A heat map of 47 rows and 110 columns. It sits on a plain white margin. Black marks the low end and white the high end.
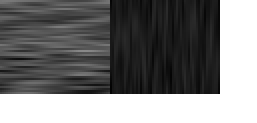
It is made of 1 by 2 panels. Panel 1,1: low, streaked across. Panel 1,2: very low, streaked downward, faint in contrast.
